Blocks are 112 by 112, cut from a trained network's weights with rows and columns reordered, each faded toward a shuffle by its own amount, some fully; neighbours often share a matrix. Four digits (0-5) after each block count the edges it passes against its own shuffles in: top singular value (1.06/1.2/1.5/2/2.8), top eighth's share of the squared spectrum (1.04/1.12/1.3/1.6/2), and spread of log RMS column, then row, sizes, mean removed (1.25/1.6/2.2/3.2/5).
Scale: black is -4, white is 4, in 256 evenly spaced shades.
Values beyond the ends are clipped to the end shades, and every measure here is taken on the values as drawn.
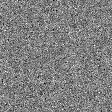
0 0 0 0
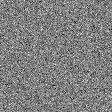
0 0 0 0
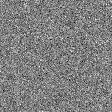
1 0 0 0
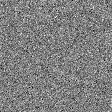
0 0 0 0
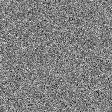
0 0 0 0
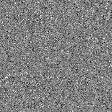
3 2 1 2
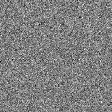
2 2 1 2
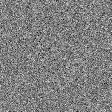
1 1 0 0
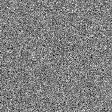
1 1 0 1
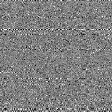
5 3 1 3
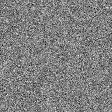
1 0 0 0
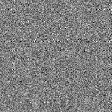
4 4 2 2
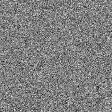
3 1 0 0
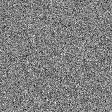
2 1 0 0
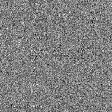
2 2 1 1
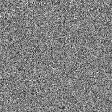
2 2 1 1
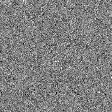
2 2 1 1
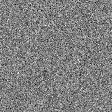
1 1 0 0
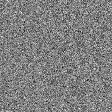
2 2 1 1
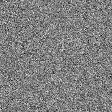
1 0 0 0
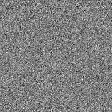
3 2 0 1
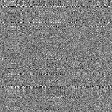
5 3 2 3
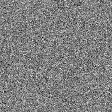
2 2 0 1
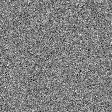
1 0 0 0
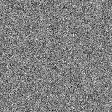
2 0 0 0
